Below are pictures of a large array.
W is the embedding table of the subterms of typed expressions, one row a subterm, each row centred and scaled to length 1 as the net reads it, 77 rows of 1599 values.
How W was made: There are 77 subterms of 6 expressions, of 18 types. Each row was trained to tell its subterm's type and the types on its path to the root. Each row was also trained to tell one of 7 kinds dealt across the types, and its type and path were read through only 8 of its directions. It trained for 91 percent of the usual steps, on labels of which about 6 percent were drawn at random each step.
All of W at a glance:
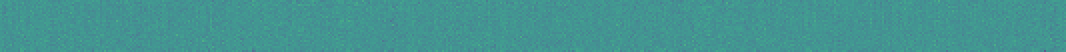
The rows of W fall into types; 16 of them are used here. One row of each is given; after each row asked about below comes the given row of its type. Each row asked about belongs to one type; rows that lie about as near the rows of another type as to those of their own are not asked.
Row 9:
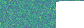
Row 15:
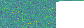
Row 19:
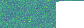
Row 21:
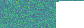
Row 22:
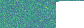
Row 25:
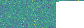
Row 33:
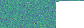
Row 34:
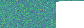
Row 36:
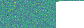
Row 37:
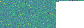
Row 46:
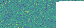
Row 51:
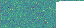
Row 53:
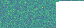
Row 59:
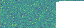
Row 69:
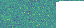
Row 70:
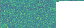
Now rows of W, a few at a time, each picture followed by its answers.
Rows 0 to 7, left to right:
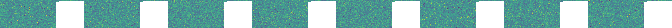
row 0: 59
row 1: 59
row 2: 51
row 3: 37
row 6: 33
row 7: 51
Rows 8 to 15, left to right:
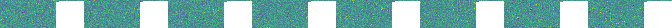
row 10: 70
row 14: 69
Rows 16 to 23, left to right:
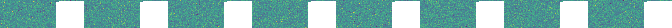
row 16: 21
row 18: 22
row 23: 15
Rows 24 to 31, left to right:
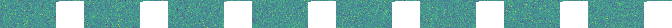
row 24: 69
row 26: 59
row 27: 70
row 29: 33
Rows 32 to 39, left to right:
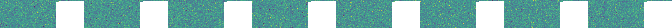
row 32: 51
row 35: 22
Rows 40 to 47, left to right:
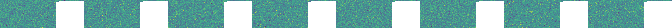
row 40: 33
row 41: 15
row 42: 53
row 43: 51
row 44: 15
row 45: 36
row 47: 70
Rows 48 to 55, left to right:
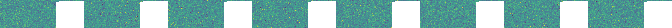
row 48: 22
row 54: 36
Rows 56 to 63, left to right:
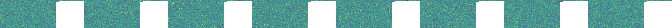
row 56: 36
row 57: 70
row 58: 25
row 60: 69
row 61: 59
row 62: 33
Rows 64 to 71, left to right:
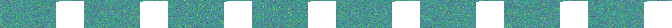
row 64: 19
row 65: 22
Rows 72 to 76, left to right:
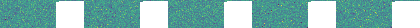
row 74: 15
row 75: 36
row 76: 37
